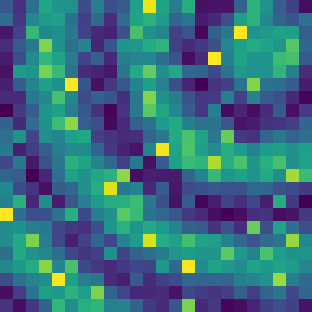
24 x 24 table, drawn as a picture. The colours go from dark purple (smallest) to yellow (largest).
Seam: none. Rings: centred on the top right. Mirror symmetry: none. Slope: none. Odd rows or columns: none.
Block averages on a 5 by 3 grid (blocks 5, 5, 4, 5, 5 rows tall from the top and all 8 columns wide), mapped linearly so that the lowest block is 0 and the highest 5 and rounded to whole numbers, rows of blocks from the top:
223 / 220 / 225 / 230 / 312
